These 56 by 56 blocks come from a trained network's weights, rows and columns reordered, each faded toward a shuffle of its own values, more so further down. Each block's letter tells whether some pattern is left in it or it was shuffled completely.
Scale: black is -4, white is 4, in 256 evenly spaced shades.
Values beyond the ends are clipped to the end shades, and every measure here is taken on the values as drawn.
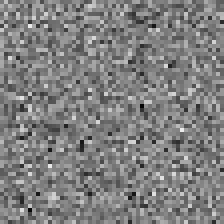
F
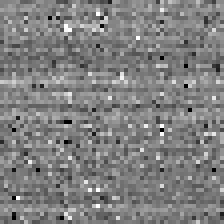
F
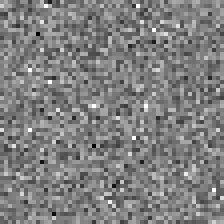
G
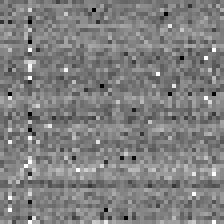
F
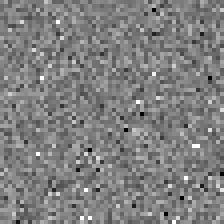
G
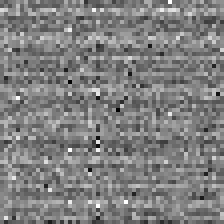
F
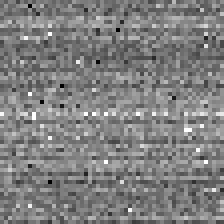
F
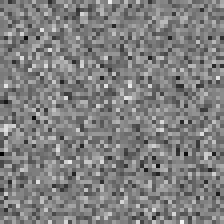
G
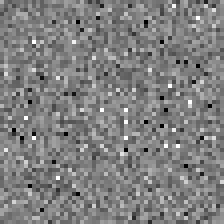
G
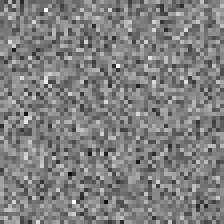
G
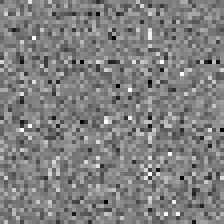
F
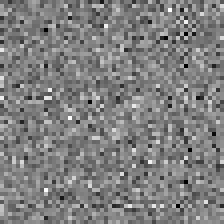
F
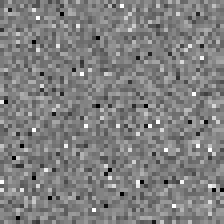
G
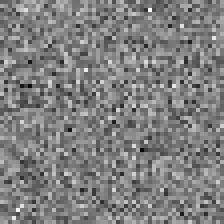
F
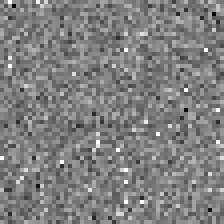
G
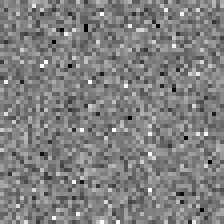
G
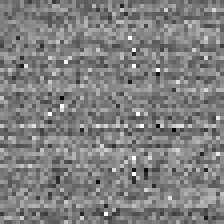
F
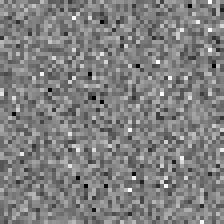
G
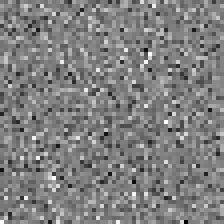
G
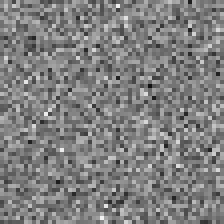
G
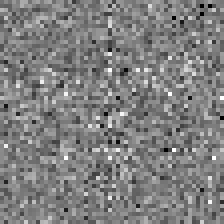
F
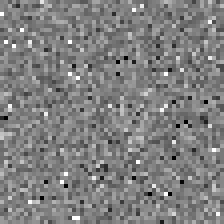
G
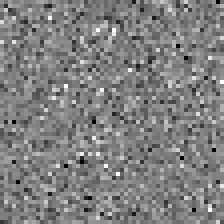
G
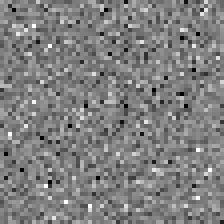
G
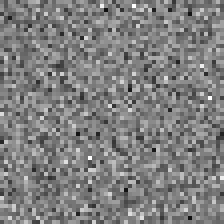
G
